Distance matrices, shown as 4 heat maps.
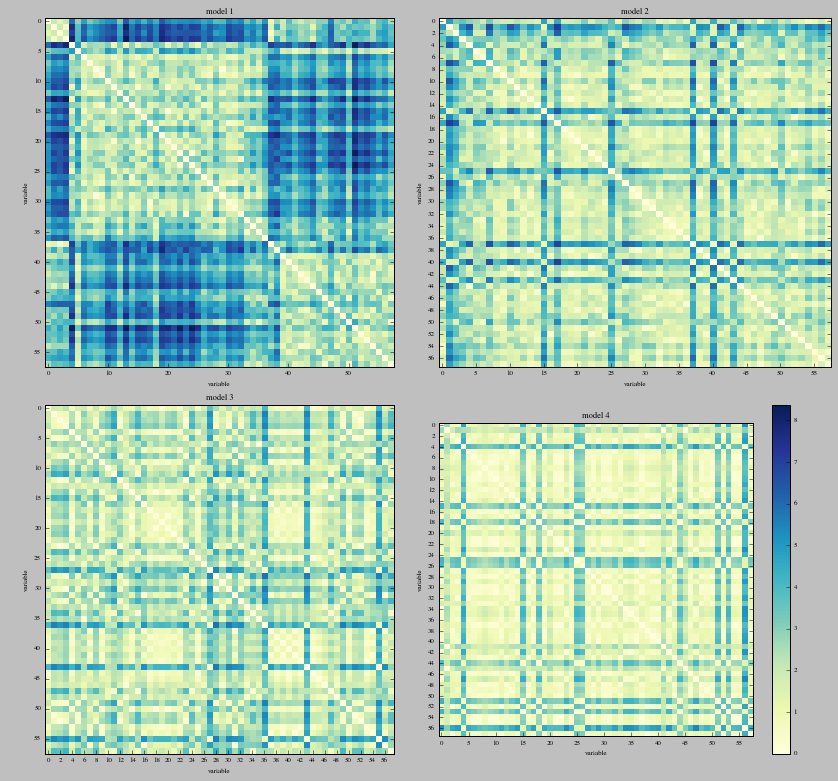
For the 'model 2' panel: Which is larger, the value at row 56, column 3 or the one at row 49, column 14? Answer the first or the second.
the first
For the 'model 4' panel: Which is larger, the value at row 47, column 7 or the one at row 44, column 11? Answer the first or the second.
the second
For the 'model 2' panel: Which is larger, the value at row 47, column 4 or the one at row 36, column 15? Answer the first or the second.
the second
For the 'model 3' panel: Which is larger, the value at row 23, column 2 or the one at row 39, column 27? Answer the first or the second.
the second
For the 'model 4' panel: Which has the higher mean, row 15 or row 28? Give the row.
15
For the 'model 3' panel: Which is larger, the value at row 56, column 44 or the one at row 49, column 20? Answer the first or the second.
the second
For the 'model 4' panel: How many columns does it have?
58
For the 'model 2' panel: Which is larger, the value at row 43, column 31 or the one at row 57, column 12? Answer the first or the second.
the first
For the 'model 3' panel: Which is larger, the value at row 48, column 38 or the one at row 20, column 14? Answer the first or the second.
the first
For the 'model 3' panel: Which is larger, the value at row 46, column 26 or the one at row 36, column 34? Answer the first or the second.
the second
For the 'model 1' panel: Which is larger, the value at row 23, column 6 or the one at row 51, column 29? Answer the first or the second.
the second
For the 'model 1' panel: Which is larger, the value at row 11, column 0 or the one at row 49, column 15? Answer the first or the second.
the second
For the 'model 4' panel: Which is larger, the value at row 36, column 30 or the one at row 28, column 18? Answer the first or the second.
the second
